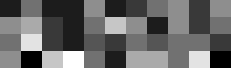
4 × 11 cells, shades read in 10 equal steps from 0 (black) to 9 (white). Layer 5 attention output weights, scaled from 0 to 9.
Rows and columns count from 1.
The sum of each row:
31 42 37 50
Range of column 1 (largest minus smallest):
4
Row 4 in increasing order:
0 0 1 4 4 5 6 6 7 8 9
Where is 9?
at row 4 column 4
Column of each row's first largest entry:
5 6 2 4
